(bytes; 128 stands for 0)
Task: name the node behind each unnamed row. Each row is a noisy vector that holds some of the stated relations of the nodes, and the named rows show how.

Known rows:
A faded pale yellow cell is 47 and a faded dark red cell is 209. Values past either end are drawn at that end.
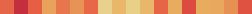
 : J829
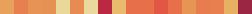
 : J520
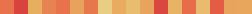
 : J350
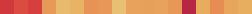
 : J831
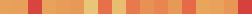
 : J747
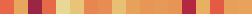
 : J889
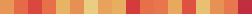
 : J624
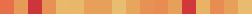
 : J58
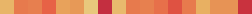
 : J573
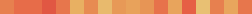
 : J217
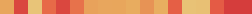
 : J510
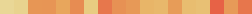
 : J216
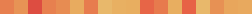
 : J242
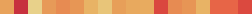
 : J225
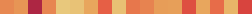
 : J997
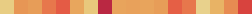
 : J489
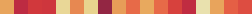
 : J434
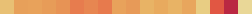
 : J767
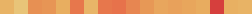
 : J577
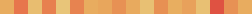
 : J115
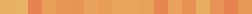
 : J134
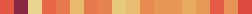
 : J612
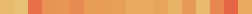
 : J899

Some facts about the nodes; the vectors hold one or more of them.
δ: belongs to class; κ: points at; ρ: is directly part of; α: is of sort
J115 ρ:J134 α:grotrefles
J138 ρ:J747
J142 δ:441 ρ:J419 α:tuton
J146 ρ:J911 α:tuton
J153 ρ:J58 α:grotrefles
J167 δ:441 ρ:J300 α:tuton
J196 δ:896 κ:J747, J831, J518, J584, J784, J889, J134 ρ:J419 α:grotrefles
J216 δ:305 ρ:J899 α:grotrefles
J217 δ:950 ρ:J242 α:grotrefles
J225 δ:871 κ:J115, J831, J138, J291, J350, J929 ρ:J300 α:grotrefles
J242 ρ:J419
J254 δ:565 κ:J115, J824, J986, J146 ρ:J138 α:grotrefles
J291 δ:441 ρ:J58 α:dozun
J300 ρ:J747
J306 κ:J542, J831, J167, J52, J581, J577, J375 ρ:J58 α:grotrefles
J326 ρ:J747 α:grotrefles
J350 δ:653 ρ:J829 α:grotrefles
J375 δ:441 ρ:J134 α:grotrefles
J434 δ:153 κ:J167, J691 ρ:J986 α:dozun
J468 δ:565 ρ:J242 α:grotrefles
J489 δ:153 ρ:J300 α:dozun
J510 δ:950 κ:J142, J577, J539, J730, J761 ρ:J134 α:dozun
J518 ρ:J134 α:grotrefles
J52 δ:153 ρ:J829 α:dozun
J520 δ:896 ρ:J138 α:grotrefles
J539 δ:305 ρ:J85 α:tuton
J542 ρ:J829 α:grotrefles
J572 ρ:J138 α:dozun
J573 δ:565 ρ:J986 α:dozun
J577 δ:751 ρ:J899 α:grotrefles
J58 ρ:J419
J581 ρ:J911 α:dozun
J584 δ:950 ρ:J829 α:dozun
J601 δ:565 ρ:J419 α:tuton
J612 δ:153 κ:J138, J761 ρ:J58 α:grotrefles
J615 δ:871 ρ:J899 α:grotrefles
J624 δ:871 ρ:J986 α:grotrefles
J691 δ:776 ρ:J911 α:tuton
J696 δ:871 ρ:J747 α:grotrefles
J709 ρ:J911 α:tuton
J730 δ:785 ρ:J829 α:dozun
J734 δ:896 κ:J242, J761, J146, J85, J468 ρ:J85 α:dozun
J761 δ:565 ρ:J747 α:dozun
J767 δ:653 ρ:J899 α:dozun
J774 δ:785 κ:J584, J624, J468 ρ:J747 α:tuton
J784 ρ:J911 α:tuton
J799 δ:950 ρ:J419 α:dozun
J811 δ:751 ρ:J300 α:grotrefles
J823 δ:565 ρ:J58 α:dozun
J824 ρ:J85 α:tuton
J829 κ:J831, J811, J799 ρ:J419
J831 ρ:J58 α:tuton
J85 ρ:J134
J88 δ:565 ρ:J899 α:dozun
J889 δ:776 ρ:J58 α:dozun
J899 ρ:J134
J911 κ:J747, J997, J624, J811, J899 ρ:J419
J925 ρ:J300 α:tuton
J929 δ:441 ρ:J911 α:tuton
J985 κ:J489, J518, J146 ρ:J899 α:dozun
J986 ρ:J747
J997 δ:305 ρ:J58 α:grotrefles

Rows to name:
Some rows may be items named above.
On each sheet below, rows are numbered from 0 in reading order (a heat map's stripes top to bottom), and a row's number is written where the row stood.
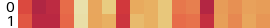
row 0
J306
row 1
J306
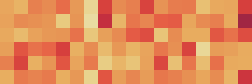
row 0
J925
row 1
J520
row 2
J539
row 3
J52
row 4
J350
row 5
J326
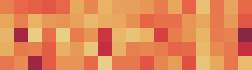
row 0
J217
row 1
J138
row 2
J254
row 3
J573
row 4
J581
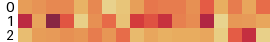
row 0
J696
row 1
J691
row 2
J767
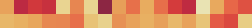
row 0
J434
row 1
J615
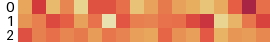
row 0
J734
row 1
J167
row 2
J601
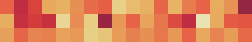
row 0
J196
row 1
J434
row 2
J696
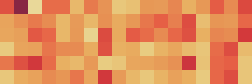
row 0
J612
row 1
J986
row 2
J572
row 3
J88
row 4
J291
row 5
J88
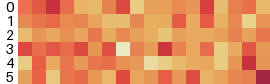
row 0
J823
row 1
J542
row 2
J518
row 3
J929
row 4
J985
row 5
J761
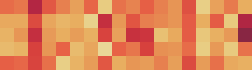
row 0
J581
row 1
J811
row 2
J774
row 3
J730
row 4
J153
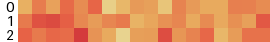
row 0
J375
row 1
J468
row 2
J142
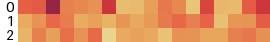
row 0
J911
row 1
J986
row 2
J375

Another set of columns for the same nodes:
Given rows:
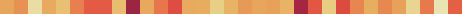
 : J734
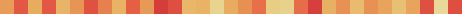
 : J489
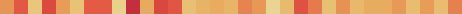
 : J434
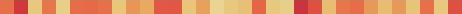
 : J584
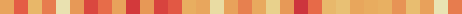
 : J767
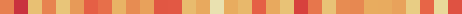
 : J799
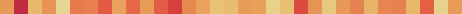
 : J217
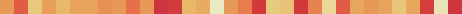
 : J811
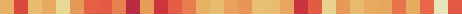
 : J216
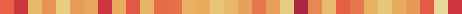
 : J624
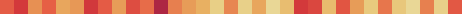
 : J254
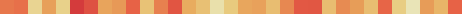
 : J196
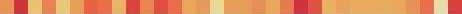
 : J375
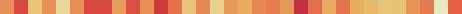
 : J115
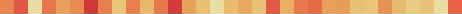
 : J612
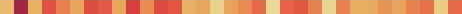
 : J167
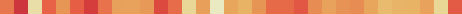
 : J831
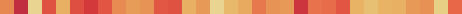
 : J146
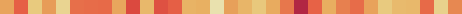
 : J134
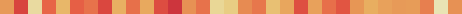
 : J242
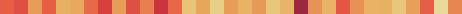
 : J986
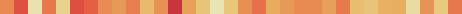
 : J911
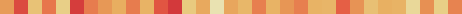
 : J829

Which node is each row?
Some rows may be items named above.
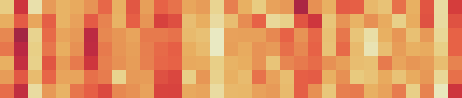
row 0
J539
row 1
J489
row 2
J929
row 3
J929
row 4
J691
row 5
J52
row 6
J997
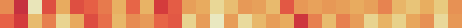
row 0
J306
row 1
J350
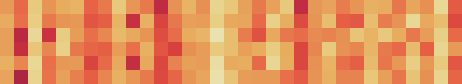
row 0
J730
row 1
J774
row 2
J581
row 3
J217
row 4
J774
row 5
J142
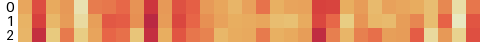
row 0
J615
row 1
J216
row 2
J510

